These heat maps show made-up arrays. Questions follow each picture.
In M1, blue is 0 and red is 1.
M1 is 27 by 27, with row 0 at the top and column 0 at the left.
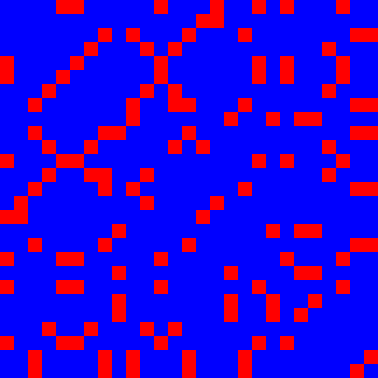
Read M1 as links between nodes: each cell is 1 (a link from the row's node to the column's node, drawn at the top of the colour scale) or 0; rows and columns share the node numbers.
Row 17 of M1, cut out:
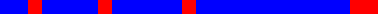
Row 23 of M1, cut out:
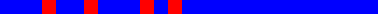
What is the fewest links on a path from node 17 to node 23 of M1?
3
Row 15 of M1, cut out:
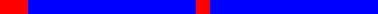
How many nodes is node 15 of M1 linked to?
3
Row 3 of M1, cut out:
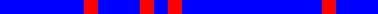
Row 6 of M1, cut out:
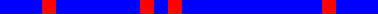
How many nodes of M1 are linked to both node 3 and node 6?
3
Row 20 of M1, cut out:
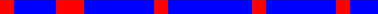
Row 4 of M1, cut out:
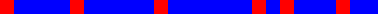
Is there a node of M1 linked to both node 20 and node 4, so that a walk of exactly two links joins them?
yes
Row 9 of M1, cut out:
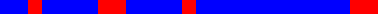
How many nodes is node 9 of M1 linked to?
6
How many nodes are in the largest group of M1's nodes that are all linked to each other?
7
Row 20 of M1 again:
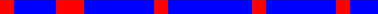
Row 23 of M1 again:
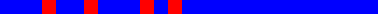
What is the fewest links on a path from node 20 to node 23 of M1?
5
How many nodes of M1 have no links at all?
0
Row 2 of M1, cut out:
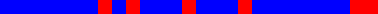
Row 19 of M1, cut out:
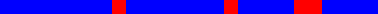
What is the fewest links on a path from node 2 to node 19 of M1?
3
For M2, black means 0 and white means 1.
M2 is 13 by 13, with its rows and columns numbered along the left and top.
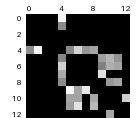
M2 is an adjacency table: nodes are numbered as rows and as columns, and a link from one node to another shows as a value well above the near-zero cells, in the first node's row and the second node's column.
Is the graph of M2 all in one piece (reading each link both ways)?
no
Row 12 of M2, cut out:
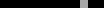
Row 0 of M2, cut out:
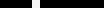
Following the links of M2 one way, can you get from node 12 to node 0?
yes
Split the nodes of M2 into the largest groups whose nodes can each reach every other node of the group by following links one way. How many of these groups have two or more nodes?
1
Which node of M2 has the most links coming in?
node 4
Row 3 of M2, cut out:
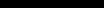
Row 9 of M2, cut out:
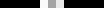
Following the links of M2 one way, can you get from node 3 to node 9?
no
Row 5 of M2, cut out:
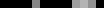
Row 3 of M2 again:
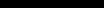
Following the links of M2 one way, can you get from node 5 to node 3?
no
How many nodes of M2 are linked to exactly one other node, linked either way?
3
